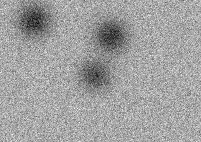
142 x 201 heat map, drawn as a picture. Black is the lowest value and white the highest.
Mirror symmetry: none. Dips: three. Odd rows or columns: none.
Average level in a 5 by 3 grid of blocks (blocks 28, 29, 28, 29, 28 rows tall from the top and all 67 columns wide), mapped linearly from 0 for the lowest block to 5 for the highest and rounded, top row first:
035
305
515
545
555
